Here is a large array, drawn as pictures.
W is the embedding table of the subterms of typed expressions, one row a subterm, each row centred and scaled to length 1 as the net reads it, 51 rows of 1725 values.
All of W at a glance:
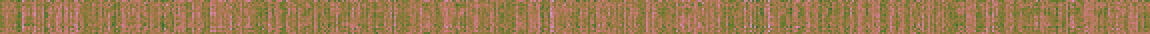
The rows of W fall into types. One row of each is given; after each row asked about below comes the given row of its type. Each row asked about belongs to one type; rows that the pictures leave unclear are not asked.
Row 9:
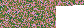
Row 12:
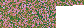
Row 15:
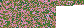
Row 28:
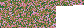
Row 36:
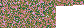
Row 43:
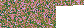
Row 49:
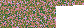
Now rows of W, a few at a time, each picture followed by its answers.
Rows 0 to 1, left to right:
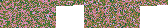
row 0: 15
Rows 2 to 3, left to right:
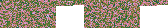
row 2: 15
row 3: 9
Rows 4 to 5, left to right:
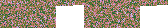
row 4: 49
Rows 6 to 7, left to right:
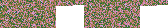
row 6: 9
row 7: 9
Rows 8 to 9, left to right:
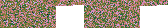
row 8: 36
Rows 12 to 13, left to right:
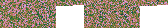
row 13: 36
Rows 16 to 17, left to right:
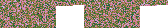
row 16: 12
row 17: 36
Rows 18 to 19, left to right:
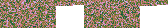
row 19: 12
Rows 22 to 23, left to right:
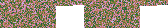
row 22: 12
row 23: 49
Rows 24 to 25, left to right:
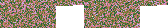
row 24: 12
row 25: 28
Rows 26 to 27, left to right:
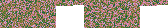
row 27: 9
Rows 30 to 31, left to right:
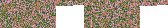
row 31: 9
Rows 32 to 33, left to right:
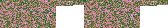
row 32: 15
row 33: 15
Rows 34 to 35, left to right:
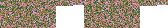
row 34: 28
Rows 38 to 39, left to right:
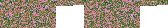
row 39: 15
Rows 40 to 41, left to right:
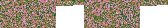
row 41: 12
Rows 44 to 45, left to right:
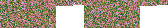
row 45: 9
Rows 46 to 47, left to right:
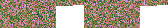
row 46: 12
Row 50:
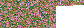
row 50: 28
